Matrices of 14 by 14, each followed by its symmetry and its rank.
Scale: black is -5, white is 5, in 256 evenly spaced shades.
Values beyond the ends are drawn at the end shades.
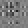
neither, rank two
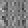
neither, rank three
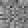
neither, rank three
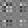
symmetric, rank one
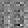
neither, rank two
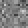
neither, rank three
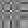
symmetric, rank one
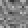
neither, rank three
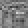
neither, rank three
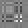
symmetric, rank one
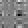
neither, rank two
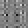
neither, rank two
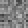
neither, rank three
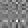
neither, rank two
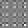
symmetric, rank one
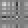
symmetric, rank one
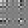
symmetric, rank one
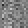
neither, rank three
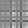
symmetric, rank one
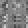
neither, rank two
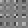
symmetric, rank one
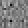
neither, rank three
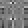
neither, rank two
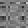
neither, rank two
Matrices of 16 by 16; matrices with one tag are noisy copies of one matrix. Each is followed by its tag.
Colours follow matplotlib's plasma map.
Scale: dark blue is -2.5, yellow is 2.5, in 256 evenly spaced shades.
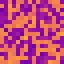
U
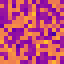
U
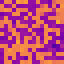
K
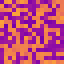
K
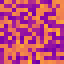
K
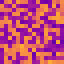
K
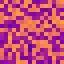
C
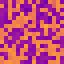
U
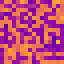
K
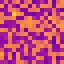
C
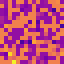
U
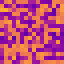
K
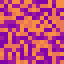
C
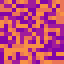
K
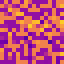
C
